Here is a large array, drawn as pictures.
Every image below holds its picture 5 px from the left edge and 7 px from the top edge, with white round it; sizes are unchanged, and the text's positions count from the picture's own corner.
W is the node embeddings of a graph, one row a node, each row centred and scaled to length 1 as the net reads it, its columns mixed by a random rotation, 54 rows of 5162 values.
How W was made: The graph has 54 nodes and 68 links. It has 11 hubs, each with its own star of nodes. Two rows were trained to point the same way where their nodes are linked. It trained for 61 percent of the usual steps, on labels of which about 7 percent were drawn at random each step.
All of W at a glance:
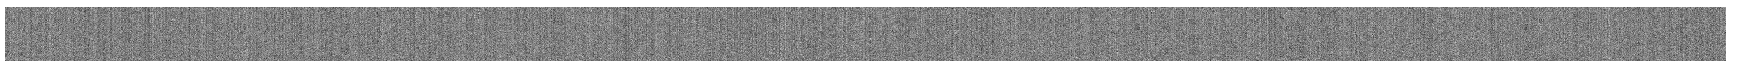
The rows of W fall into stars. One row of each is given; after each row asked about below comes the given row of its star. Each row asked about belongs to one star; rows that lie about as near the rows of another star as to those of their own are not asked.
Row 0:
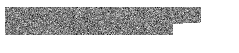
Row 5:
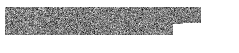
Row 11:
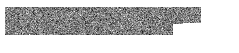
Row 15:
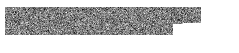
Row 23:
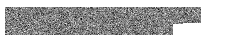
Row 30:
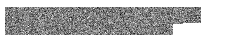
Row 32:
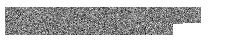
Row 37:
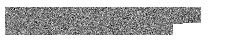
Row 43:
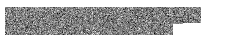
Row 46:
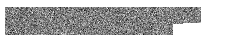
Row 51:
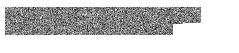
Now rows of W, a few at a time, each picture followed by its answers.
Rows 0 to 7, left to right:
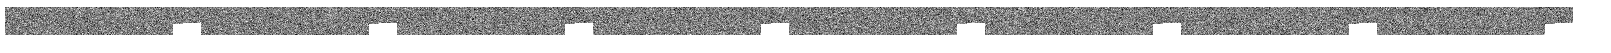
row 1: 32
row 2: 23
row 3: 37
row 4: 43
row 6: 15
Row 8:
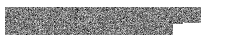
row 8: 51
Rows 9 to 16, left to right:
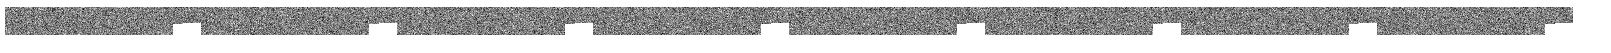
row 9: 5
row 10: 51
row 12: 37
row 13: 37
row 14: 51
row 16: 30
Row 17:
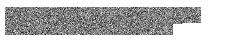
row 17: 46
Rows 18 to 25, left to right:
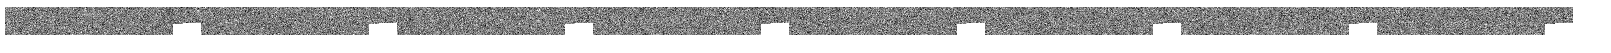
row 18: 30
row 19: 0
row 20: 46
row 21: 46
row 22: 46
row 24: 5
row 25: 51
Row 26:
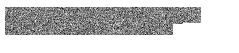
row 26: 51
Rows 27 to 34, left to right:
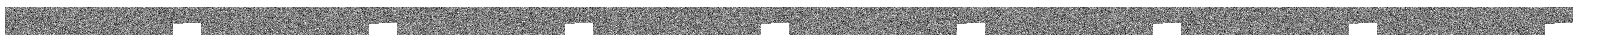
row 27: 43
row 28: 30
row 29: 15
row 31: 37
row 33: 15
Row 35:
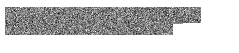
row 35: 43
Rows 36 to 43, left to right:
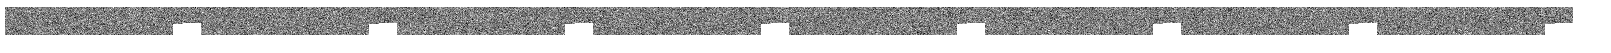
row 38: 23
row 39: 37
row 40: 43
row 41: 23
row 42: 46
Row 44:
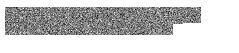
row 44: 30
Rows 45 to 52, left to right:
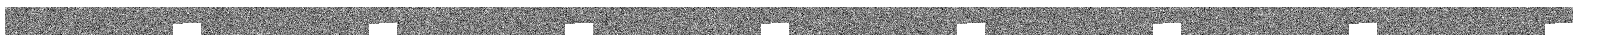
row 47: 43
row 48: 11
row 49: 0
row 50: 32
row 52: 23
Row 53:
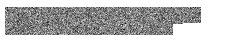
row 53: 11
